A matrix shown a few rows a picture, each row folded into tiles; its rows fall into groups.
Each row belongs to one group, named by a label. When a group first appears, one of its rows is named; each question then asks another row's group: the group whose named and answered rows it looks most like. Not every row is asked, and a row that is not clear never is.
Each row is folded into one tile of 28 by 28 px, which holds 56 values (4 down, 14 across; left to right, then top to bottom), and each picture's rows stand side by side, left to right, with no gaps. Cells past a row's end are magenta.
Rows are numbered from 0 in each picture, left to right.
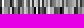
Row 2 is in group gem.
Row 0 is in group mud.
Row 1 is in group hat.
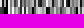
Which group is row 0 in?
gem
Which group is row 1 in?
gem
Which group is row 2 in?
gem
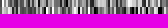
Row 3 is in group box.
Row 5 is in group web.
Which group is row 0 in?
mud
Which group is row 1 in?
hat
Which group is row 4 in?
web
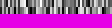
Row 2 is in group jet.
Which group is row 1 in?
gem
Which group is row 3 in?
web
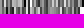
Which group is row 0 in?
box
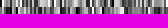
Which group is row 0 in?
hat
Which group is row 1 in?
box
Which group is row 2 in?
web
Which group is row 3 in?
web
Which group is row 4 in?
mud
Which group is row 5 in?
box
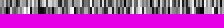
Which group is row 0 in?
jet
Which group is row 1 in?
box
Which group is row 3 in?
web
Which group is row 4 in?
hat
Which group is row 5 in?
box
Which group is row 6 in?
jet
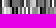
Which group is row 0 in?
mud
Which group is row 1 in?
mud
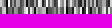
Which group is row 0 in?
jet
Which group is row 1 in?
web
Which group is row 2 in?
hat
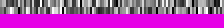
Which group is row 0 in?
gem
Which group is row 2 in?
box
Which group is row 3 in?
box
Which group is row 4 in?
web
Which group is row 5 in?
hat
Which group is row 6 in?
gem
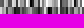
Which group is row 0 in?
box
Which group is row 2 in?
hat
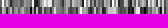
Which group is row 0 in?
mud
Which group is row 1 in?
box
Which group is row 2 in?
jet
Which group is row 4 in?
jet
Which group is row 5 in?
gem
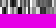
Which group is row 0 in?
gem
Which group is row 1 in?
mud
